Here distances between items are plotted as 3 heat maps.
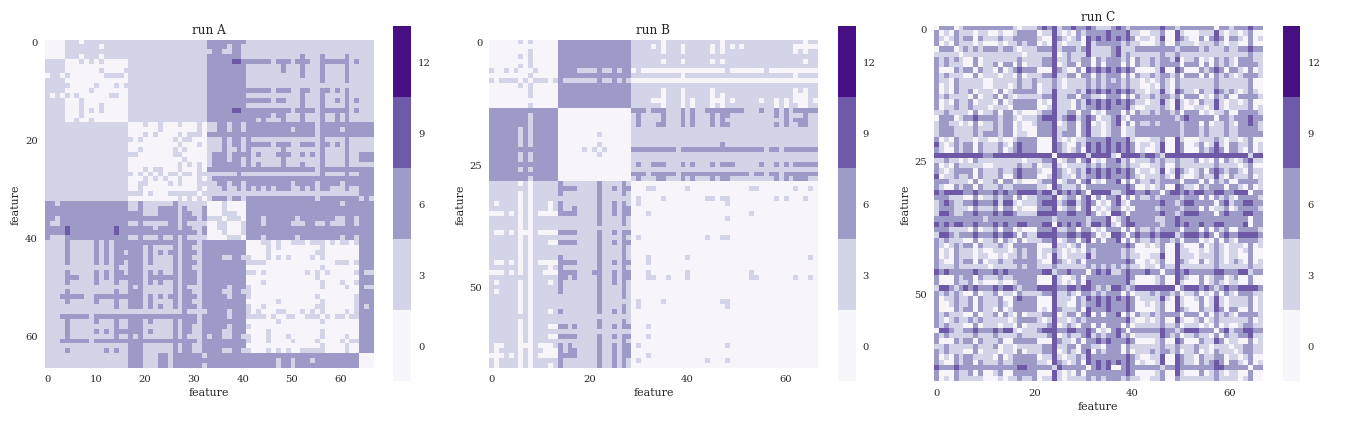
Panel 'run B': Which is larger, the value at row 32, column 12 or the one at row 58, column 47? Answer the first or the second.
the first
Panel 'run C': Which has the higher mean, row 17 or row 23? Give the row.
17
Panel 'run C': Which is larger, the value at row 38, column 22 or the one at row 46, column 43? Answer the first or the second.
the second
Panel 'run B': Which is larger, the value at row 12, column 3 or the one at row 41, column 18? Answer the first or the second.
the second
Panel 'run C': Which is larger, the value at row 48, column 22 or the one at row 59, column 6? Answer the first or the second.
the second
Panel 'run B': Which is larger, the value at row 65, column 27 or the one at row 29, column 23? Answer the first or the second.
the first
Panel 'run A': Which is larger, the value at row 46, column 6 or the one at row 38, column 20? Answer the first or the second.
the second
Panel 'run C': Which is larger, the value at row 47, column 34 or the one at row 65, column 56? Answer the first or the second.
the first
